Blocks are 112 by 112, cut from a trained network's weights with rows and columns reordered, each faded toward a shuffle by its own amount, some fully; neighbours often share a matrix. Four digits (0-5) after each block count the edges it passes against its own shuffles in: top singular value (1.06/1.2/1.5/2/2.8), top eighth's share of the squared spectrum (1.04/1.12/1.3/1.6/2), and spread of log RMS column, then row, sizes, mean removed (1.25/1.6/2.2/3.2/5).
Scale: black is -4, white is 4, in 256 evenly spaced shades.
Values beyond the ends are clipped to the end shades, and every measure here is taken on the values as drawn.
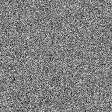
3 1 0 0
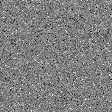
0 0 0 0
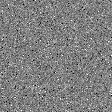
2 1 0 0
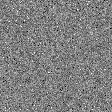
1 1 0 0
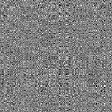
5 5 3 3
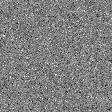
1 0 0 0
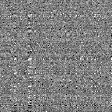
4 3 2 2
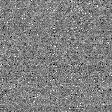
3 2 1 1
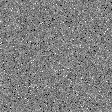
0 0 0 0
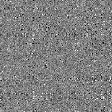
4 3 2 2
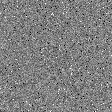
0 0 0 0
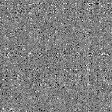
3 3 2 3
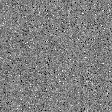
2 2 0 1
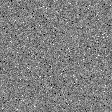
0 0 0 0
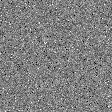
0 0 0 0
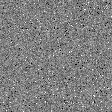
1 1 0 0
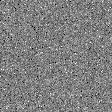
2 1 0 1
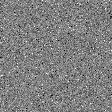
2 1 0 0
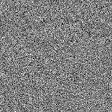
3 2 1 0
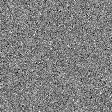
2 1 0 0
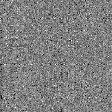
3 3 1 2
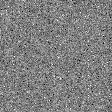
1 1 0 0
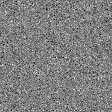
2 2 0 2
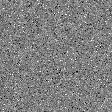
2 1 0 0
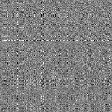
4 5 3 3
